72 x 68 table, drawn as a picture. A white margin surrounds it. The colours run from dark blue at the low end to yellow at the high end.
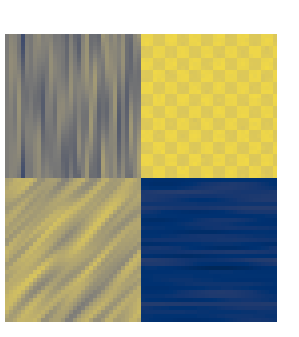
It is made of 2 by 2 panels. Panel 1,1: middling, streaked downward. Panel 1,2: very high, checkered, faint in contrast. Panel 2,1: high, slanting up to the right. Panel 2,2: very low, streaked across, faint in contrast.
